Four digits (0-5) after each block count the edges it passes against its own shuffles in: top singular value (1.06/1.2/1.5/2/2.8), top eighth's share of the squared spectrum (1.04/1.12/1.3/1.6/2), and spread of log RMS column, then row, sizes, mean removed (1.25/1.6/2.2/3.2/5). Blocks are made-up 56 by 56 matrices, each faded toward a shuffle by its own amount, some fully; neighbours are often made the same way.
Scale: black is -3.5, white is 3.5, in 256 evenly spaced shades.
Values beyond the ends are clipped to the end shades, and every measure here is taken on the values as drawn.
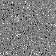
3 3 1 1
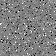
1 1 0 0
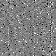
3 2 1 0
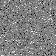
1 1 0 0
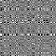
5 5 3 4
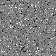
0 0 0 0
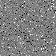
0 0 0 0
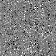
2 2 2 0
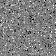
1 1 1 0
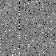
3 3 1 0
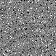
0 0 0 0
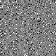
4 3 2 1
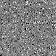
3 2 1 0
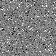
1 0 0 0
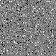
3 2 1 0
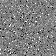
0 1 0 0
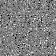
0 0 0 0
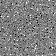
1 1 0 0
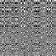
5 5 3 3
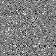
3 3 1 1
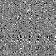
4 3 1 2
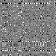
4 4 2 2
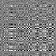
5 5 3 4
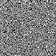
3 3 1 1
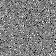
1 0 0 0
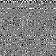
4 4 2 3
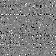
3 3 1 2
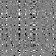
4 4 3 2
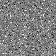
2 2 0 0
